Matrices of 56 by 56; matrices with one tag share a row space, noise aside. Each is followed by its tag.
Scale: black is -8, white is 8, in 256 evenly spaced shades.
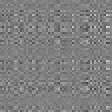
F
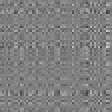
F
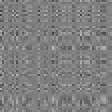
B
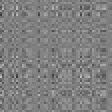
B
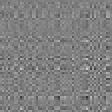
F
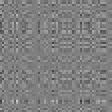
B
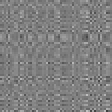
F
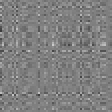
B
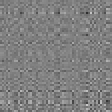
F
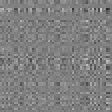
F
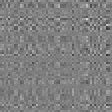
F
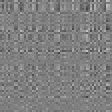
F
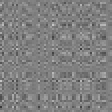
B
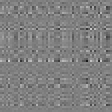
F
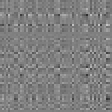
F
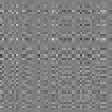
B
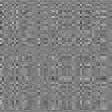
B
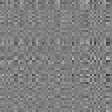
F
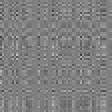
B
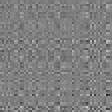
F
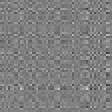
F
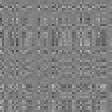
B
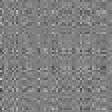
B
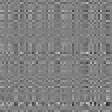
F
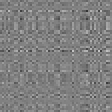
F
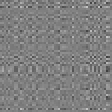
F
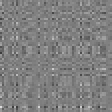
B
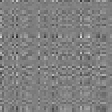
B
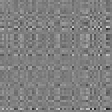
F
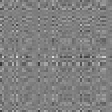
B
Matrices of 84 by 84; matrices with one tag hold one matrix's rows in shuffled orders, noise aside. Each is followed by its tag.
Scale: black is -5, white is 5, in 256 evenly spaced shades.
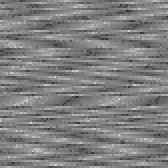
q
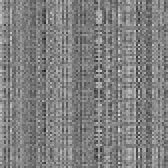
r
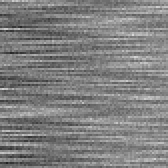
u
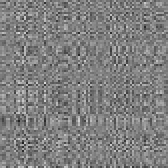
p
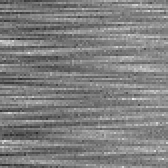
u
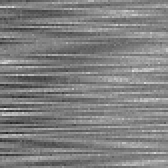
u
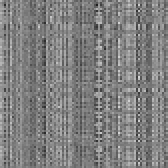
r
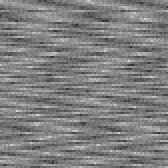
q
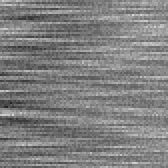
u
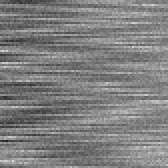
u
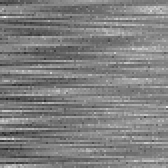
u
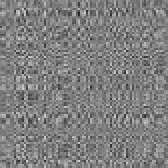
p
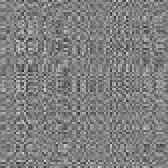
p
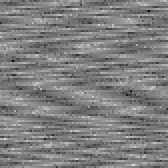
q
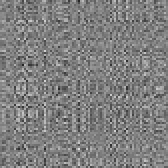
p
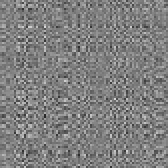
p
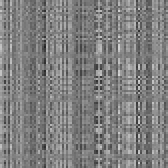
r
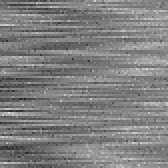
u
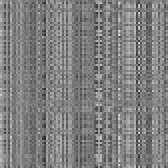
r
